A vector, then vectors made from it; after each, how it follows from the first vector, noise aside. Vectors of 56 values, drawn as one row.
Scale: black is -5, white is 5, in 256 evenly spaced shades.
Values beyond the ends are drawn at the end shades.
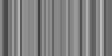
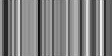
scaled up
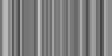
negated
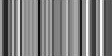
scaled up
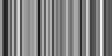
scaled up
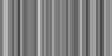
negated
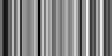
scaled up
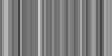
negated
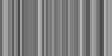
negated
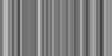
negated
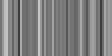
negated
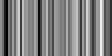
scaled up
